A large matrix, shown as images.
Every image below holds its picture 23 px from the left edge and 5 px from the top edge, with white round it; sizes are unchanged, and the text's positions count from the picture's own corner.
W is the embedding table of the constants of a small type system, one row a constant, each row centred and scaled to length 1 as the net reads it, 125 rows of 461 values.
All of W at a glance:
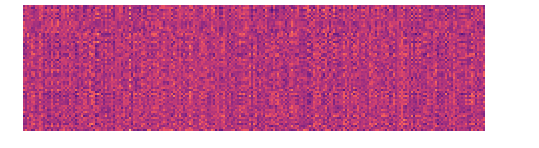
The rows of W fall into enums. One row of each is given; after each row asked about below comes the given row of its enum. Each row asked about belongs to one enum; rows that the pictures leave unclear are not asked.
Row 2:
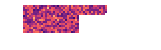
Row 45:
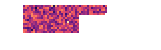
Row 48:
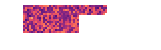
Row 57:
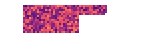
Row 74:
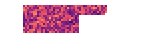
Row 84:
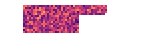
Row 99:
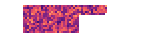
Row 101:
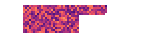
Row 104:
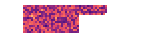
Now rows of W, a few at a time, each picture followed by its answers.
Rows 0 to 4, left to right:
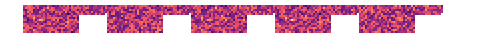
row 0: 2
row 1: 57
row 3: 2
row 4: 101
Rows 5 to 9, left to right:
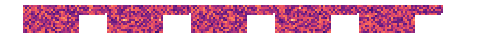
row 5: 101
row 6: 2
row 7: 101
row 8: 2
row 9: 104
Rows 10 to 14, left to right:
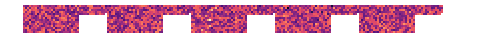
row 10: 101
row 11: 57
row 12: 2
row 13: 104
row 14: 48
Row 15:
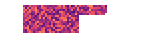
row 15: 101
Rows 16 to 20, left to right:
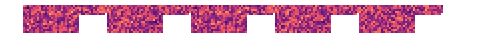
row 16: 99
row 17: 74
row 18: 99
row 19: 74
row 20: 101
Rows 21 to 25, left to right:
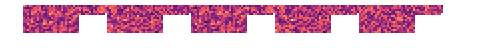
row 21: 99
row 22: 2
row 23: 99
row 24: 2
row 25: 101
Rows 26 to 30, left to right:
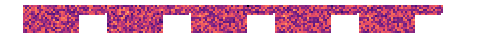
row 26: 101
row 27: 84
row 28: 104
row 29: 104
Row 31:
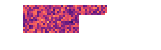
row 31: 74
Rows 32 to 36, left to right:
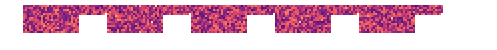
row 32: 48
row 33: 45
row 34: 57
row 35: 74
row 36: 104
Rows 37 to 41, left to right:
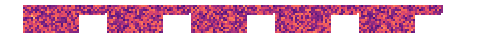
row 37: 104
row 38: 57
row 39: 101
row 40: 48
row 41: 57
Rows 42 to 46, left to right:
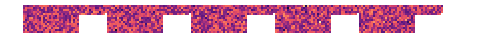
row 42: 48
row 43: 104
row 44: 57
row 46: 74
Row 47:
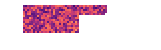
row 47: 57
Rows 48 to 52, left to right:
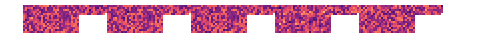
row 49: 48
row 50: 48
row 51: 99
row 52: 101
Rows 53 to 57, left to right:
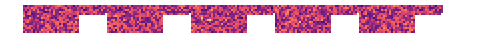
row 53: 57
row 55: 2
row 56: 74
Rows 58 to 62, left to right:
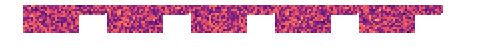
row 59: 74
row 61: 74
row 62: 2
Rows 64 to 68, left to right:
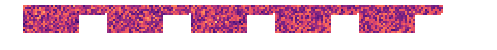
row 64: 84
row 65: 101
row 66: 74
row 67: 48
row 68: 48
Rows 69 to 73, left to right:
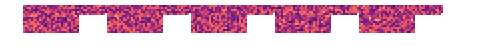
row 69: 104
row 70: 104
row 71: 48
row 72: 99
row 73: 2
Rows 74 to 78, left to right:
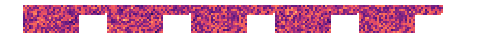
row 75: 2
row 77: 84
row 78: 48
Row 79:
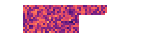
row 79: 74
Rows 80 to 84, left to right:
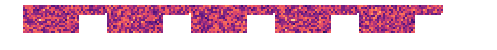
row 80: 2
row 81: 74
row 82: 57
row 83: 2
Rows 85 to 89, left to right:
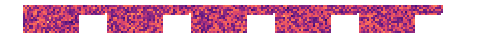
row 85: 74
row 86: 48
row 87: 57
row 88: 104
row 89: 104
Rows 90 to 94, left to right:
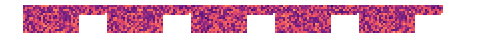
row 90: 48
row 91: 48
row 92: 57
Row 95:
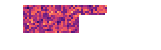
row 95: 99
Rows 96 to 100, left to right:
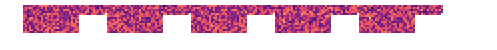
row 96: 48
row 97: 104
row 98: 48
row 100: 104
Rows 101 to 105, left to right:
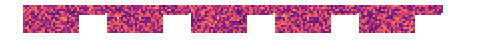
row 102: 104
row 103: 74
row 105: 57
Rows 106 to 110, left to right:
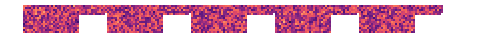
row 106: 84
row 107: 104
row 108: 57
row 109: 99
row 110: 57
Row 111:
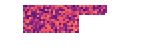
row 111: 57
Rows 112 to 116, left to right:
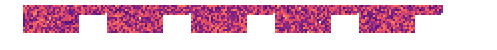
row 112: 74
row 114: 48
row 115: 45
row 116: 57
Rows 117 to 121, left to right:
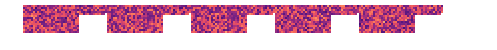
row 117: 104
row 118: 48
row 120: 101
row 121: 74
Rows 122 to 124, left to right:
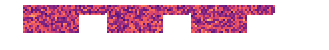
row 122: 104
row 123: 57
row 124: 2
